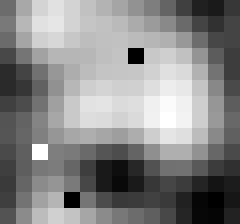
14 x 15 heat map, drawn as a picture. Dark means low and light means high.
No regular stripes run through it. The bottom left is the roughest part. The ninth with the lowest average is the bottom right. The centre is the calmest part. Three lone cells stand out: one far higher and two far lower than their neighbours.
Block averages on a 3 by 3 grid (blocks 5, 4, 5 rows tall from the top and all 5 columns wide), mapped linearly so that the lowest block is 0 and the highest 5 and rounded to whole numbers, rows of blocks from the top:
342 / 254 / 200
